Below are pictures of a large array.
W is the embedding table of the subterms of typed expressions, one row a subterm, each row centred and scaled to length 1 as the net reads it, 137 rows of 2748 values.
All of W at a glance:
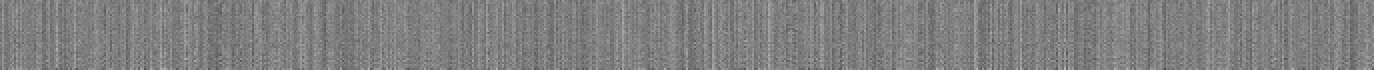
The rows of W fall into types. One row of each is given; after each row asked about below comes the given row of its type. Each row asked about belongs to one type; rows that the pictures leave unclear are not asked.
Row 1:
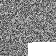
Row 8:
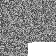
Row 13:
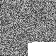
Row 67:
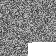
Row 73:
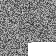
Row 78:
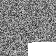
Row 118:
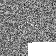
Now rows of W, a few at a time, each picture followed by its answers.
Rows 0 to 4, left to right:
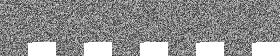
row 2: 13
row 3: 78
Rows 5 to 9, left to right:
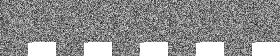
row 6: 13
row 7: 8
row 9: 73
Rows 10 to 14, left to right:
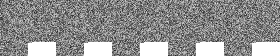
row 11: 67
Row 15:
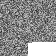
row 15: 67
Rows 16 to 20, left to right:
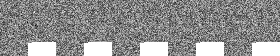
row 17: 78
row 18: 67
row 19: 8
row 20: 118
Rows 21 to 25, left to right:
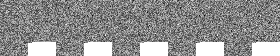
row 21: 78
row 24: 8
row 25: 13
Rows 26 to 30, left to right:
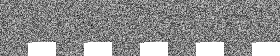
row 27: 8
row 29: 118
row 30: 118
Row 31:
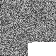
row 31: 13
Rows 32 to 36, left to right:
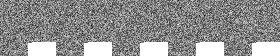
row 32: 78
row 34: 8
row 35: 8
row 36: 1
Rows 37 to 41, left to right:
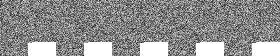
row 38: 73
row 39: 73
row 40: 13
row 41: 78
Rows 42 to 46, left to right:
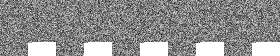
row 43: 8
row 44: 73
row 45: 8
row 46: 118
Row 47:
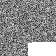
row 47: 8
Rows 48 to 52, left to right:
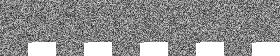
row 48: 13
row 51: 13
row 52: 73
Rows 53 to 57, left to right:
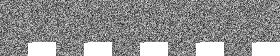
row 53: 67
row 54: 8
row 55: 118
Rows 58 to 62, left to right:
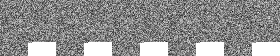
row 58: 13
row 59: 13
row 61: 1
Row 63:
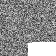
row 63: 73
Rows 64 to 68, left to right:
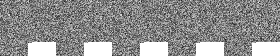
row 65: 1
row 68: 118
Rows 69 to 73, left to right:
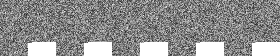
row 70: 78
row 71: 1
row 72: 67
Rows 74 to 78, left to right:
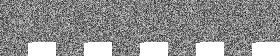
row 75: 8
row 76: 8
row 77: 78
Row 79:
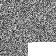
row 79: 1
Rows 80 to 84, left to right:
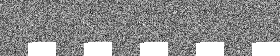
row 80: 1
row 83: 67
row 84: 118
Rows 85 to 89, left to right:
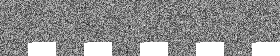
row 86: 73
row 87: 1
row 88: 118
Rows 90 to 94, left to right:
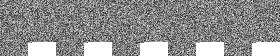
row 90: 118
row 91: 118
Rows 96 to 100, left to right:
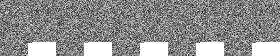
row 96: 67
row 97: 13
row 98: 67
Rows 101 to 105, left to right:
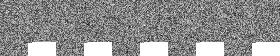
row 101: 78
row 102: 73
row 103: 1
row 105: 67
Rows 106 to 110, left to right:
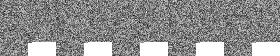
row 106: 78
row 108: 13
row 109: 8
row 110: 118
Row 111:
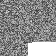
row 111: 78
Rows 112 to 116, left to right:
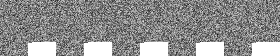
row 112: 78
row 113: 78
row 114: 78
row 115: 73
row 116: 8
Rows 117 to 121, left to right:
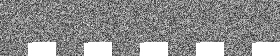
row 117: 1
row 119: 8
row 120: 13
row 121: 13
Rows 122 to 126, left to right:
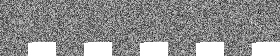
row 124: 78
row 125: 118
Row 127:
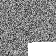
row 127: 78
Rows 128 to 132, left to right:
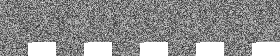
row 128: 73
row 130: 8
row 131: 67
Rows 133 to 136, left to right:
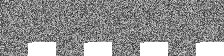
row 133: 8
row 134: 78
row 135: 13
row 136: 78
